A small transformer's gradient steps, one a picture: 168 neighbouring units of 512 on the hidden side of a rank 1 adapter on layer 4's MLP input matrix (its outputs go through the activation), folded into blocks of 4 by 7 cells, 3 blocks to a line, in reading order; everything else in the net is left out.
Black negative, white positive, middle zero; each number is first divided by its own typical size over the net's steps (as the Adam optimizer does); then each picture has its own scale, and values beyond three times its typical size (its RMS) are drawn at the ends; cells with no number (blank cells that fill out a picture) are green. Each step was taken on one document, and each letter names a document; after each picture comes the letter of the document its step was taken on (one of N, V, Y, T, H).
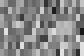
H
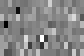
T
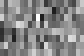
H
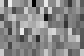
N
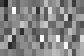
N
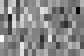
N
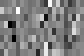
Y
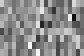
H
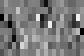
Y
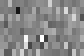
T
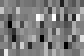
Y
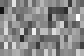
H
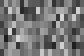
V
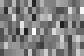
N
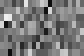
N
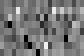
Y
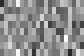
H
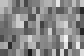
H
